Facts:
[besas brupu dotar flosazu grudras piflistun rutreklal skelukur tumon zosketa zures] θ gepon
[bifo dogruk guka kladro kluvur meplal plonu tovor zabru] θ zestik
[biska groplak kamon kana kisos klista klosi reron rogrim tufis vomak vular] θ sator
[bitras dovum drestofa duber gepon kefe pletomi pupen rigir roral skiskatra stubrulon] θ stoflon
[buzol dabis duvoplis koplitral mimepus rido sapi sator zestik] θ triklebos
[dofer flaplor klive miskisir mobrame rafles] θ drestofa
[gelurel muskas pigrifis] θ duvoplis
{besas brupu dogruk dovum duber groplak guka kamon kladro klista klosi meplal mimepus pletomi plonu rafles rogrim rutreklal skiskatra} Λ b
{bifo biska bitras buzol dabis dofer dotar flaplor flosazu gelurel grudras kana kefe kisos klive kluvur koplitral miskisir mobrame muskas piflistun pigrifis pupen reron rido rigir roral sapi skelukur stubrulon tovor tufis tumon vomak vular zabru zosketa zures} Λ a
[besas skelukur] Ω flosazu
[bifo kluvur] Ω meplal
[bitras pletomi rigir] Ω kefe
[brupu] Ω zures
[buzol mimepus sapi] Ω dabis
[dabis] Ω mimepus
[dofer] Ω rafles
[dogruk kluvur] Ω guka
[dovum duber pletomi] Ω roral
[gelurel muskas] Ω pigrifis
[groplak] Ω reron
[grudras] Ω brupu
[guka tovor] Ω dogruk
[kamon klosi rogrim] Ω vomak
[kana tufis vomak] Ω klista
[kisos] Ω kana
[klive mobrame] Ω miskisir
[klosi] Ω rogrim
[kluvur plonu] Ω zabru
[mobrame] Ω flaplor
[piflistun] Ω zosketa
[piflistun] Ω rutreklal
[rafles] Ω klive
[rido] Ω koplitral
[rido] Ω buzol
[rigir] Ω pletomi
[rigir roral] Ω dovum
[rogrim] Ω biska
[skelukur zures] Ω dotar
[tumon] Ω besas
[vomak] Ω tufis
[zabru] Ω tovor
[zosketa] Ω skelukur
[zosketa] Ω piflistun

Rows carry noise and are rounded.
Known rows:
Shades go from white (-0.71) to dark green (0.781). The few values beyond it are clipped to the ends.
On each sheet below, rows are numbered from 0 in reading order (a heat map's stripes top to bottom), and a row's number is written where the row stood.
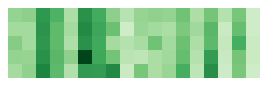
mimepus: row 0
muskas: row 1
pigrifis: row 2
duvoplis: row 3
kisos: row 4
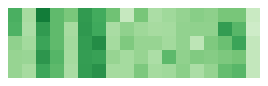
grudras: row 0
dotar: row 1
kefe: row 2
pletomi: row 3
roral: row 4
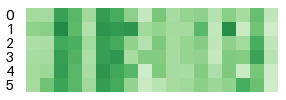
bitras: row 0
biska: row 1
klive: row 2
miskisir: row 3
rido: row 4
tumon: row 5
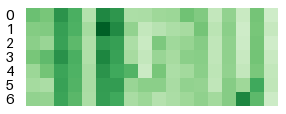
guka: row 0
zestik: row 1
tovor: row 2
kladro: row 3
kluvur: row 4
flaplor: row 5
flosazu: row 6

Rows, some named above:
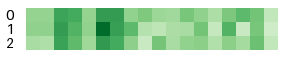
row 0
dovum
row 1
triklebos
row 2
bitras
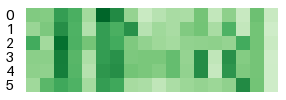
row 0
zestik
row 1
groplak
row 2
brupu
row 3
klista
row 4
klista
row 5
besas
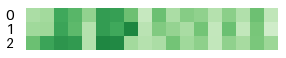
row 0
mobrame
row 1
vular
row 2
meplal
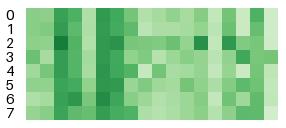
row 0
koplitral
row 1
buzol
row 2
klista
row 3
rutreklal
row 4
kluvur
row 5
dovum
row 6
drestofa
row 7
skelukur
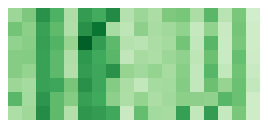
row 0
groplak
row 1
zabru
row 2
triklebos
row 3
buzol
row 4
reron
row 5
stoflon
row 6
zures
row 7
tufis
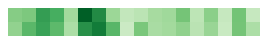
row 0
zestik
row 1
bifo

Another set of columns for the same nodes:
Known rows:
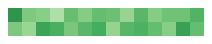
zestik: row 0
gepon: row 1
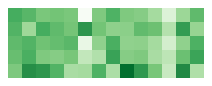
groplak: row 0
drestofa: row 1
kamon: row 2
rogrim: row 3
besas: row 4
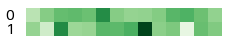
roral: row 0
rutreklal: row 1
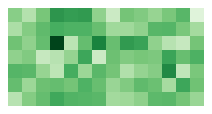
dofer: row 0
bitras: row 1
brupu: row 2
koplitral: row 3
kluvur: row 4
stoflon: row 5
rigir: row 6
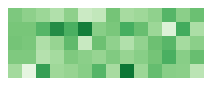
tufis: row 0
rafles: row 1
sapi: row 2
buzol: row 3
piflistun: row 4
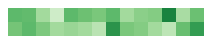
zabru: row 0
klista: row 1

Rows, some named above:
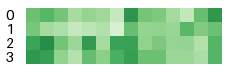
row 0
klista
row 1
reron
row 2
plonu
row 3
kladro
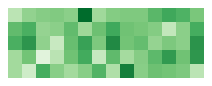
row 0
kefe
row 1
mimepus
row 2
meplal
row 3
pigrifis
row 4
zosketa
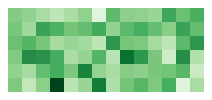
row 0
biska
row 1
gepon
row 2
klista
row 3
besas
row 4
klive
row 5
grudras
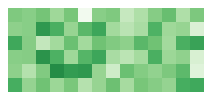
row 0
kisos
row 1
mobrame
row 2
duvoplis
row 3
mobrame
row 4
dofer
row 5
sator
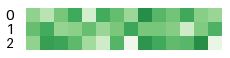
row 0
dotar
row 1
mimepus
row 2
tumon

